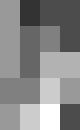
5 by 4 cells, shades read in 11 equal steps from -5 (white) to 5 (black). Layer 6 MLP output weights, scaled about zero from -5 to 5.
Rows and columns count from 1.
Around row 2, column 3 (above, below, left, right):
2 -2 1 2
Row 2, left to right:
-1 1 0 2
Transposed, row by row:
-1 -1 -1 0 -1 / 3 1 1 0 -3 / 2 0 -2 -3 -5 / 2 2 -2 -1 2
